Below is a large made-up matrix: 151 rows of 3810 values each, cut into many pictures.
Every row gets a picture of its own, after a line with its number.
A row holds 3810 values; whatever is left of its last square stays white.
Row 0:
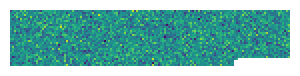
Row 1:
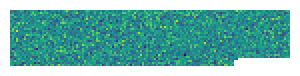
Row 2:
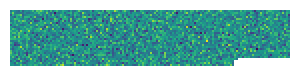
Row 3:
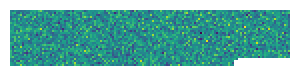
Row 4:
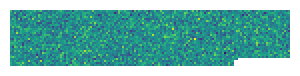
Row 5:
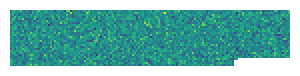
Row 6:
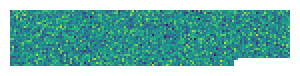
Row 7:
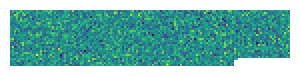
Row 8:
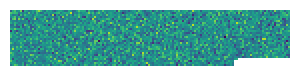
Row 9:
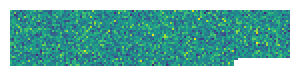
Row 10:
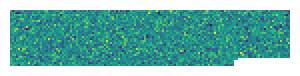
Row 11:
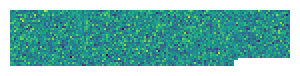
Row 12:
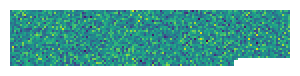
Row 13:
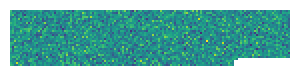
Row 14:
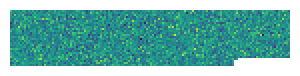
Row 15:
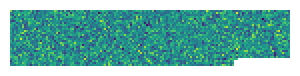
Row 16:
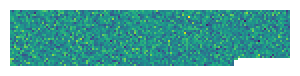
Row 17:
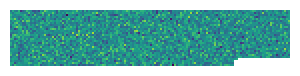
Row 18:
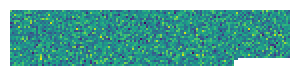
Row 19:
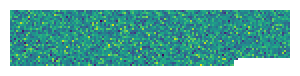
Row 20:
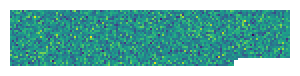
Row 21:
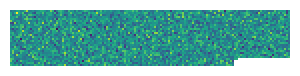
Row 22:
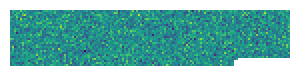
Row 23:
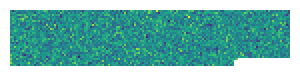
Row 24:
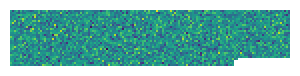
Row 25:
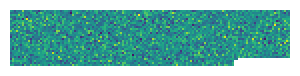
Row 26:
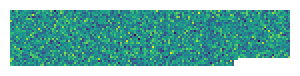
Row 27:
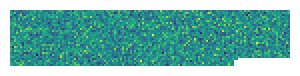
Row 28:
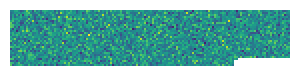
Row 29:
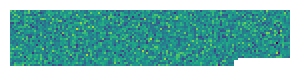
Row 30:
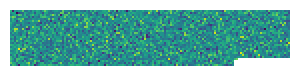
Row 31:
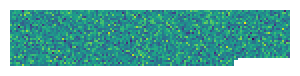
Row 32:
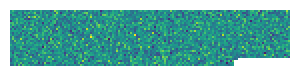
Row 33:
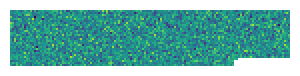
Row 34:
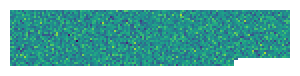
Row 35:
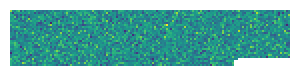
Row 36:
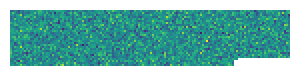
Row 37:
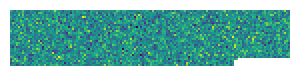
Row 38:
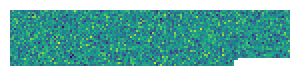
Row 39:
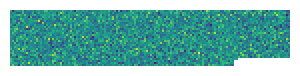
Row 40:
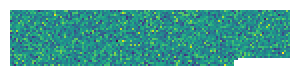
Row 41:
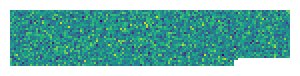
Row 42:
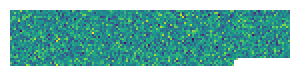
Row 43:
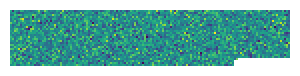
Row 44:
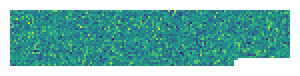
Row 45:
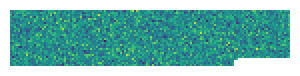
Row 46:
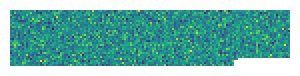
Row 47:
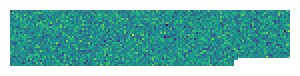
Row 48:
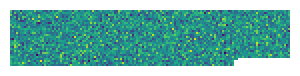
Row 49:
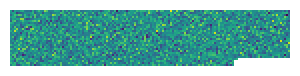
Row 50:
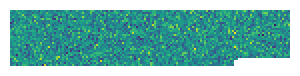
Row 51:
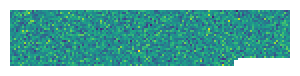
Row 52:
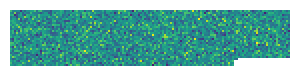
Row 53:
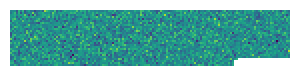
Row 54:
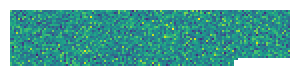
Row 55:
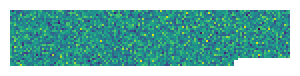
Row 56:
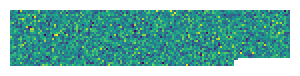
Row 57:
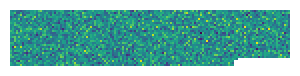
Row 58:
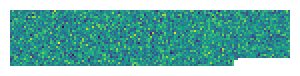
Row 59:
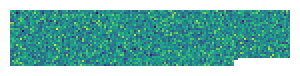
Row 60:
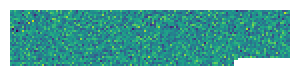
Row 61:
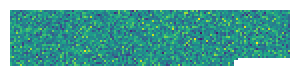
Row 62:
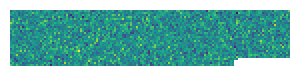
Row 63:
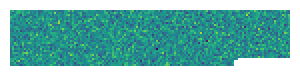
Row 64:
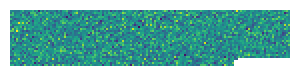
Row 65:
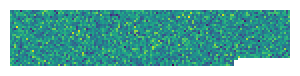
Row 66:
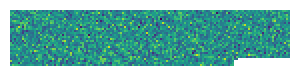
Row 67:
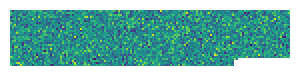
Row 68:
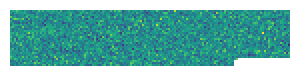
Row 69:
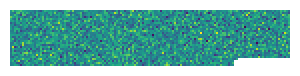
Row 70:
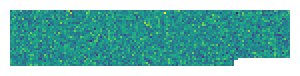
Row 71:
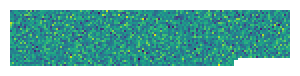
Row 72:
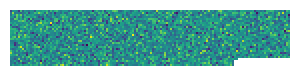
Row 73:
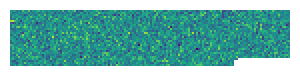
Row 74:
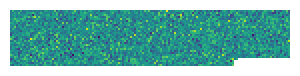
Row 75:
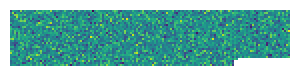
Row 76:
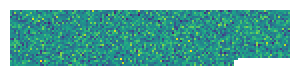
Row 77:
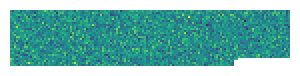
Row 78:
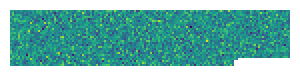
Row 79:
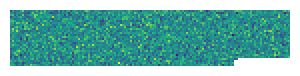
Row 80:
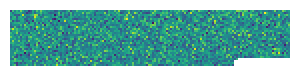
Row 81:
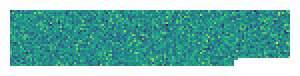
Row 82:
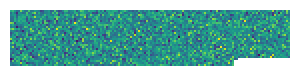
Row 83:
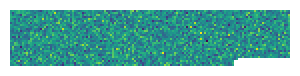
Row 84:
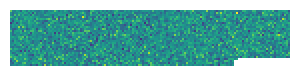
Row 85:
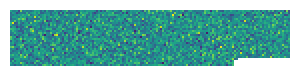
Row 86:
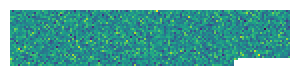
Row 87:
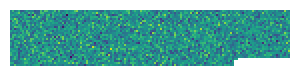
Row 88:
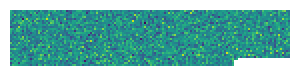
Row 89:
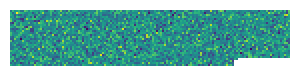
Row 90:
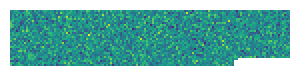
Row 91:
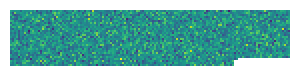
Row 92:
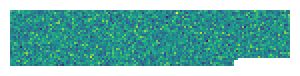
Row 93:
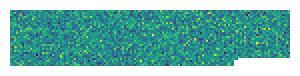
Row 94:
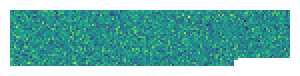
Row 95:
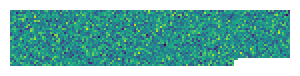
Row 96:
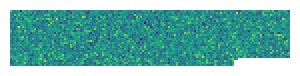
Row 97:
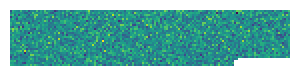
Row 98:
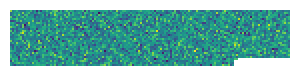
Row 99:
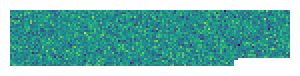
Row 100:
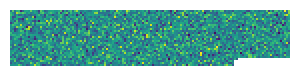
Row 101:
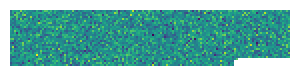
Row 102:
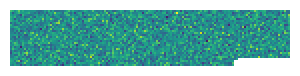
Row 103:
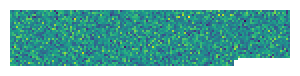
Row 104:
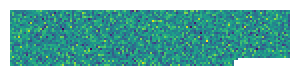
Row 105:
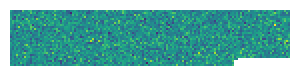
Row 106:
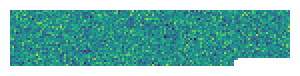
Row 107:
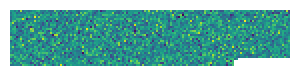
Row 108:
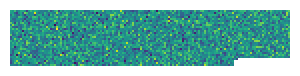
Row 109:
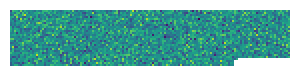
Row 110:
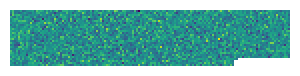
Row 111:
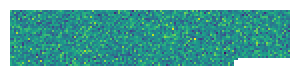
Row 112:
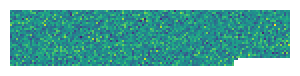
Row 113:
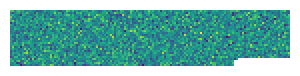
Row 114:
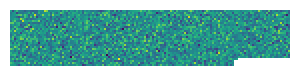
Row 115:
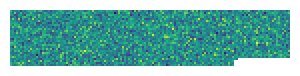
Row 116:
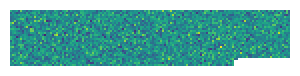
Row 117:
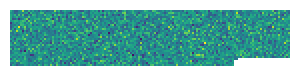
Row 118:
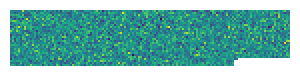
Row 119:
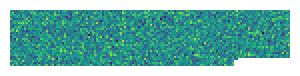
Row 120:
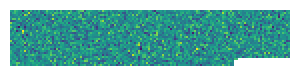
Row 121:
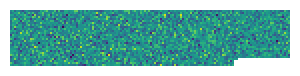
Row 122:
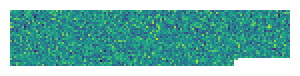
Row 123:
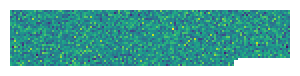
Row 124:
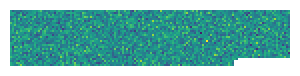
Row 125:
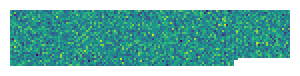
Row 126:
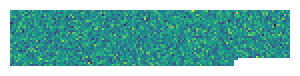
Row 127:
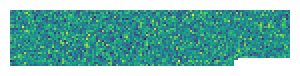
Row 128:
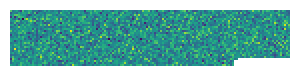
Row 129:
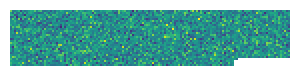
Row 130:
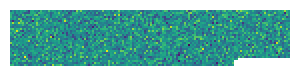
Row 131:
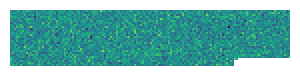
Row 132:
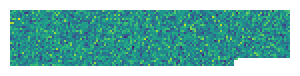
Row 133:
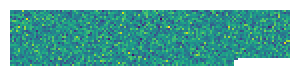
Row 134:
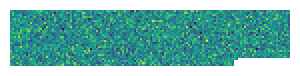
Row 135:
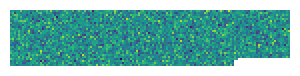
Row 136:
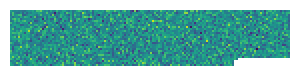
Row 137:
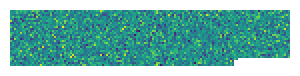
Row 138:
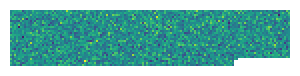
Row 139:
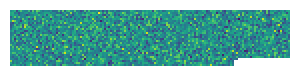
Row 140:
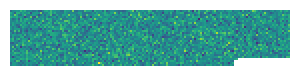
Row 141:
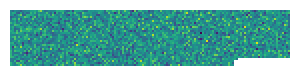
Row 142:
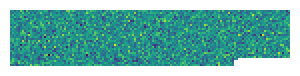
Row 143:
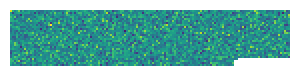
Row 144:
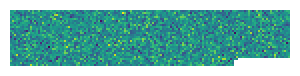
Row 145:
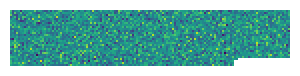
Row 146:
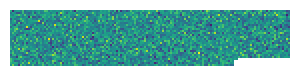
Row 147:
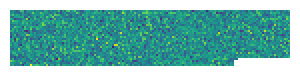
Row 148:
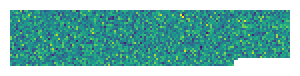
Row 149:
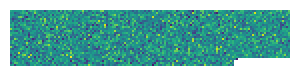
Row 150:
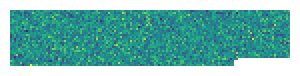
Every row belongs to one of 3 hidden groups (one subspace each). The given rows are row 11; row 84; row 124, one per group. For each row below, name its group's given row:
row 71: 84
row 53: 11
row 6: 124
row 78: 124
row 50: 84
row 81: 124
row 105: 84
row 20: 11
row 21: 11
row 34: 11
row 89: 11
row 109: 124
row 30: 11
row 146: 11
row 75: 124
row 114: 11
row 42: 11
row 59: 11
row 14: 84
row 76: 124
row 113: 124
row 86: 11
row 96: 84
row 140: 124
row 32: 11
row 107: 11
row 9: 124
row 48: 124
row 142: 84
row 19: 84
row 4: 124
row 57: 124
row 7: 124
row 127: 84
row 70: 84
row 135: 124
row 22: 124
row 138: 84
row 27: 124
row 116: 11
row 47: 124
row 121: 11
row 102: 124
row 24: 11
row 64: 84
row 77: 11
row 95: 11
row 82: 11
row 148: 11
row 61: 124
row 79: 84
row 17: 11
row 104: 124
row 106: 124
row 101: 124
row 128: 84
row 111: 124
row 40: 84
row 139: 84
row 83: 124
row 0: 124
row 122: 84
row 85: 11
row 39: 11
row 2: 124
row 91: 124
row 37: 84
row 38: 11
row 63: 124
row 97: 84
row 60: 84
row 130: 84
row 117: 84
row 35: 124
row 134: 124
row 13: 124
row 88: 84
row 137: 11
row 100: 11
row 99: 84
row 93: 124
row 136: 124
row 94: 11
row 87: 11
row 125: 124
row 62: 84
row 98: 84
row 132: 84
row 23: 11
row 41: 84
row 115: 124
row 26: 11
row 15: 84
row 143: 124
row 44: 84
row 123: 124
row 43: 11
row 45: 124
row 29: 84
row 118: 84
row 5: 84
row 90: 84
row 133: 84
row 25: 84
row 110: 124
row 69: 124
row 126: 84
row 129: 124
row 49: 11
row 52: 124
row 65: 11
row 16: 11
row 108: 11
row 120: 84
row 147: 84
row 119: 84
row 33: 84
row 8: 84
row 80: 84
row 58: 11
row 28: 84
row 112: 84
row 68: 84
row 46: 124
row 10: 11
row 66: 84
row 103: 11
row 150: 84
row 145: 124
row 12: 124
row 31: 84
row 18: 84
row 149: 11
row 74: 11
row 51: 84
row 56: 11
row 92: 124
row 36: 124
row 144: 84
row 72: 124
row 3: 124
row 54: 124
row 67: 124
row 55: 124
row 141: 124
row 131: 11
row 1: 84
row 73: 84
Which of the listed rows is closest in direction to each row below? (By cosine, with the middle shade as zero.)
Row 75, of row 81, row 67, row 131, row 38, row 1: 81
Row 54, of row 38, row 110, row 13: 13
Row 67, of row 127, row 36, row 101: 36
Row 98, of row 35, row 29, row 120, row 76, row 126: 120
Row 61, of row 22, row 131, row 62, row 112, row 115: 115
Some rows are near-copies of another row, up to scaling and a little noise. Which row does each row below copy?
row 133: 118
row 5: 70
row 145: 48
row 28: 90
